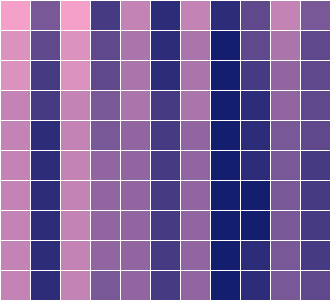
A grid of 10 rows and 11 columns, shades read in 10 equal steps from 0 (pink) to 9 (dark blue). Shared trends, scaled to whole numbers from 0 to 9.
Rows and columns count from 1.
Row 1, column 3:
0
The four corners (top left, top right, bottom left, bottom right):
0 5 2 6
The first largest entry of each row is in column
6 8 8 8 8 8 8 8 8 8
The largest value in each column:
2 8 2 7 4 8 4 9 9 5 7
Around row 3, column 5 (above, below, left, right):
3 3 6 8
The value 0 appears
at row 1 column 1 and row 1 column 3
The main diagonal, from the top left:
0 6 1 5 4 7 4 9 8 5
